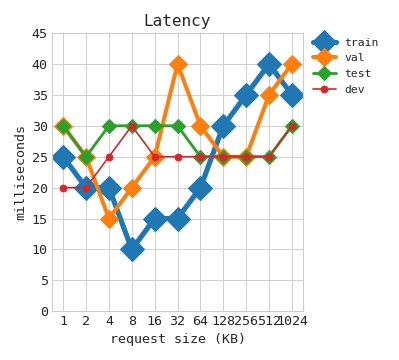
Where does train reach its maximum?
512
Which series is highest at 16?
test
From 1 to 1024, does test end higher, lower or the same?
the same
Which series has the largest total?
val
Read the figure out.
Title: Latency
x-axis: request size (KB), ticks 1 2 4 8 16 32 64 128 256 512 1024
y-axis: milliseconds, ticks 0 5 10 15 20 25 30 35 40 45
Legend: train, val, test, dev
Values:
train: 25 20 20 10 15 15 20 30 35 40 35
val: 30 25 15 20 25 40 30 25 25 35 40
test: 30 25 30 30 30 30 25 25 25 25 30
dev: 20 20 25 30 25 25 25 25 25 25 30
